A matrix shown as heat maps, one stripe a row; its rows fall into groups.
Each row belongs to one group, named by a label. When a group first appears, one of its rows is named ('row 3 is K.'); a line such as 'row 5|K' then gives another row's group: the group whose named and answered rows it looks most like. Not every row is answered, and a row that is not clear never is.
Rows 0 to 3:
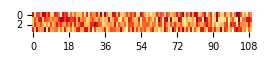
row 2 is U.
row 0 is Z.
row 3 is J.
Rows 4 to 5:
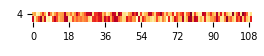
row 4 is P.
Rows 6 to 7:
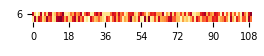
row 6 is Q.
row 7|U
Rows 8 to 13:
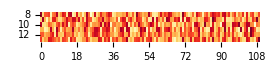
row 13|Z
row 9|U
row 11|P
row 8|Q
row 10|Z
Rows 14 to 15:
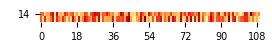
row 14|P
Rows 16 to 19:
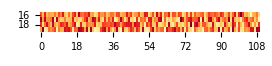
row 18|Z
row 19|U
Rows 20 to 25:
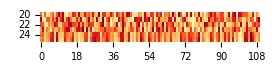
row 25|P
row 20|J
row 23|U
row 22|U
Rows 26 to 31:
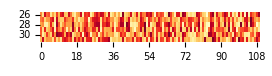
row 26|Q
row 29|J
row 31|U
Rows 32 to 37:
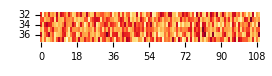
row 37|J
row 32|Q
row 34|Z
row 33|P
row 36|Z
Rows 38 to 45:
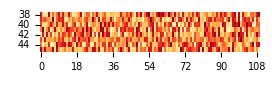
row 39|J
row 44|Q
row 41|U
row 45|P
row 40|Z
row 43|J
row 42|U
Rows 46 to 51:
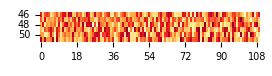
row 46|Q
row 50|P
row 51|P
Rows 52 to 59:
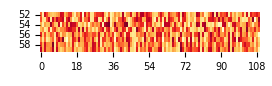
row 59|P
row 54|Z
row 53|Q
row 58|J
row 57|J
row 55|U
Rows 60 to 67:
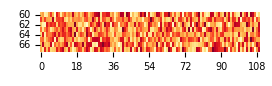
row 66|U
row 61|J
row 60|P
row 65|P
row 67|Q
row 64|U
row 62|Z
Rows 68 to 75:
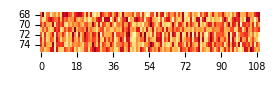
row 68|U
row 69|Z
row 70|J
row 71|U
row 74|J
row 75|P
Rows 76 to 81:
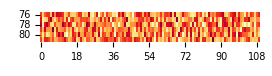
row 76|Q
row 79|J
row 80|J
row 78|Q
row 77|Z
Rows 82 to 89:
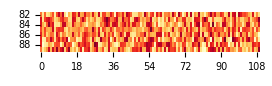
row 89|Q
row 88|Q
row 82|J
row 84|Z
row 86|P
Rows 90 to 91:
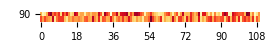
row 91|J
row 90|Z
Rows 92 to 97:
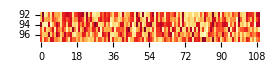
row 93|U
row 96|Q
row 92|U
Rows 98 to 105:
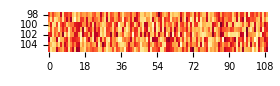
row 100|U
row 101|U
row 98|J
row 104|Q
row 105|Q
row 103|Q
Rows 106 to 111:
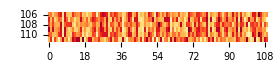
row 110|P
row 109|P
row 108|J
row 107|P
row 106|P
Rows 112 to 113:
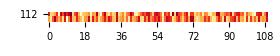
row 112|Q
